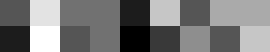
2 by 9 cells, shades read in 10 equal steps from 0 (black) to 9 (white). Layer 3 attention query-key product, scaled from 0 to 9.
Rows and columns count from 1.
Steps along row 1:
up down same down up down up same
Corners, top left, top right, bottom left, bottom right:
3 6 1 7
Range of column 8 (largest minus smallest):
3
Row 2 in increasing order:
0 1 2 3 3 4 5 7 9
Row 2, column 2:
9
